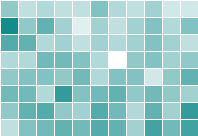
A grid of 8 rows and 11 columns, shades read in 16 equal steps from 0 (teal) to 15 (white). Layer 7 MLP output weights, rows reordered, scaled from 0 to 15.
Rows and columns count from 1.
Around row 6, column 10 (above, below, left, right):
8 9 6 9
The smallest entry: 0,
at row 2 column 1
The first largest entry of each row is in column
10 5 5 7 9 3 8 1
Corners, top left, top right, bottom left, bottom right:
8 12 11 3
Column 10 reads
12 10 9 9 8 8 9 6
